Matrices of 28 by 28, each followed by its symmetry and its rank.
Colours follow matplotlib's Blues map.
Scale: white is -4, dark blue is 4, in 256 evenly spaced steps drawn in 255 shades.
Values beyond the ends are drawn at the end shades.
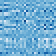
neither, rank three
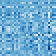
neither, rank three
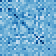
symmetric, rank five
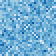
symmetric, full rank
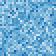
symmetric, full rank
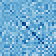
symmetric, rank five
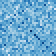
symmetric, full rank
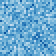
symmetric, full rank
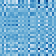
neither, rank two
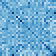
symmetric, rank five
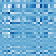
neither, rank two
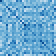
symmetric, rank five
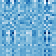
neither, rank three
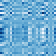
neither, rank two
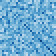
symmetric, full rank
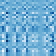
neither, rank two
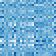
neither, rank three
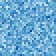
symmetric, full rank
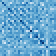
symmetric, rank five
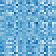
neither, rank three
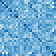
symmetric, rank five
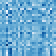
neither, rank three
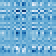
neither, rank two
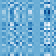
neither, rank two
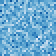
symmetric, full rank
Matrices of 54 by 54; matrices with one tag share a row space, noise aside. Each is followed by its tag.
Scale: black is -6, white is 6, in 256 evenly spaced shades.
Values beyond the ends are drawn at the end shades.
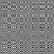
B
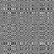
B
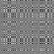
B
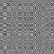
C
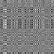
C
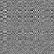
C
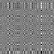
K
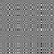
K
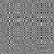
K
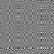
K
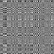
C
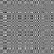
C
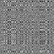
B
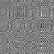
K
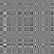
C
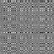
B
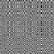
K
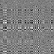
C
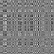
C
